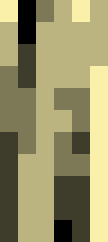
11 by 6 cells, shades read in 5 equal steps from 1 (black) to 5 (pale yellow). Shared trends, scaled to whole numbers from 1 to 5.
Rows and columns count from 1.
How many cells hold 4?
27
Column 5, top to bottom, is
5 4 4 4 3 3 2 3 2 2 2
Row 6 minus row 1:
-2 2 1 0 -2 1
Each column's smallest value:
2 1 3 1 2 4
